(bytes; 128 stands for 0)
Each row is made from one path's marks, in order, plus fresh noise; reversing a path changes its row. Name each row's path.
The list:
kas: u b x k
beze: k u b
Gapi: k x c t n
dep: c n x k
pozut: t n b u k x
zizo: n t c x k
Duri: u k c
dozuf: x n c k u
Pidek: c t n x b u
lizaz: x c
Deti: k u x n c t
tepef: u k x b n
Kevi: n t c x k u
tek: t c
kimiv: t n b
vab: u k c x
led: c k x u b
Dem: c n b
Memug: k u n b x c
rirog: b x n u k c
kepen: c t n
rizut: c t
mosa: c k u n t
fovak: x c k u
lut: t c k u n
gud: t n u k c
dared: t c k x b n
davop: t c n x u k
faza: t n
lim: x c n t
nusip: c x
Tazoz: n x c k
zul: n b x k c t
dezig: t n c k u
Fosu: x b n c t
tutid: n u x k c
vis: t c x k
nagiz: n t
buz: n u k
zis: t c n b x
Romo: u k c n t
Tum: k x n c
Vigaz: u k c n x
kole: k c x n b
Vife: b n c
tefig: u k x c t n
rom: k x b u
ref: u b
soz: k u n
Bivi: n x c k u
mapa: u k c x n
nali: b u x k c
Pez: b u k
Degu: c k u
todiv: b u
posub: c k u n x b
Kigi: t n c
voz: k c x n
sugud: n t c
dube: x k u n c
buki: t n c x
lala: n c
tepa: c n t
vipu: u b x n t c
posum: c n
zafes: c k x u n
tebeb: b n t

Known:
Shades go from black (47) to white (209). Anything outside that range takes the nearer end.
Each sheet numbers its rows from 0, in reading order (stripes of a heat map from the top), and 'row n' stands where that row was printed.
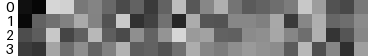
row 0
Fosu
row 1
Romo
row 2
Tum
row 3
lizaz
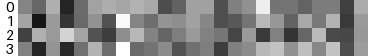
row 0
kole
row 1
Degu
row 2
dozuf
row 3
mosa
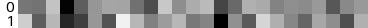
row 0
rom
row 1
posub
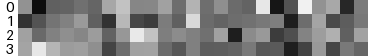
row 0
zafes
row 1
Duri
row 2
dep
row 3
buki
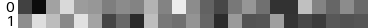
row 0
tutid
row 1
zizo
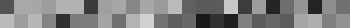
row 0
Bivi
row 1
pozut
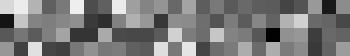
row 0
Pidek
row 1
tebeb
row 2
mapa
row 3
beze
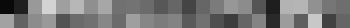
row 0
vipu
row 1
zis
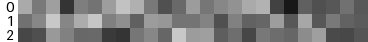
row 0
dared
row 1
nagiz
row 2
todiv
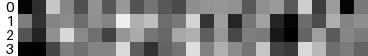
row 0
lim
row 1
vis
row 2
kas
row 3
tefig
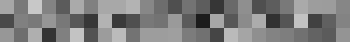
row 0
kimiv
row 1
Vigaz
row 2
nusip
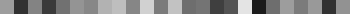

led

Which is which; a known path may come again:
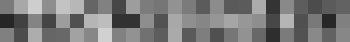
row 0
sugud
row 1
fovak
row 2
tek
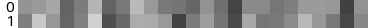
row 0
posum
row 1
tepa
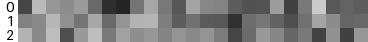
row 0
Vife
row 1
faza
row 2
rizut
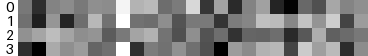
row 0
vis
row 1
mosa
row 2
Kigi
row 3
dube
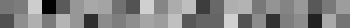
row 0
rom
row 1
Tazoz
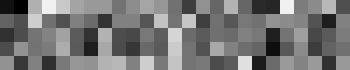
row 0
zul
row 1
soz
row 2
Duri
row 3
vab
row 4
led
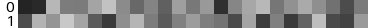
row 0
Deti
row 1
dozuf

